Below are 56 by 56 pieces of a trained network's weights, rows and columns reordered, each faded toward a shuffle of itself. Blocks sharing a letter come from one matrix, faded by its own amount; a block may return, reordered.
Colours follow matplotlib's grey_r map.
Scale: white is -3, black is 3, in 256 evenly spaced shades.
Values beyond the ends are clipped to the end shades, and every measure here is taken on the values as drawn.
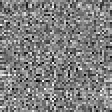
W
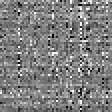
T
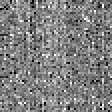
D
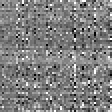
T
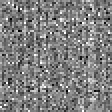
D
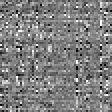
T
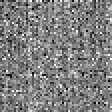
D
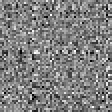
W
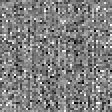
D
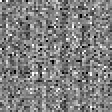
D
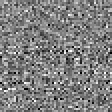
W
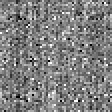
D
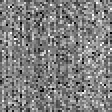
D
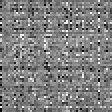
T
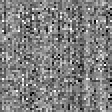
D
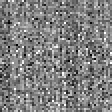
D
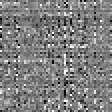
T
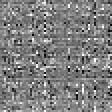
T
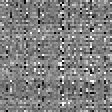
T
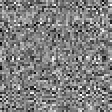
W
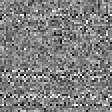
W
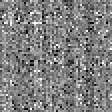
D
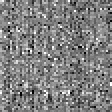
D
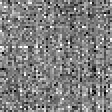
D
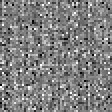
D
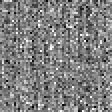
D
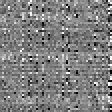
T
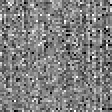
D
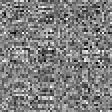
W
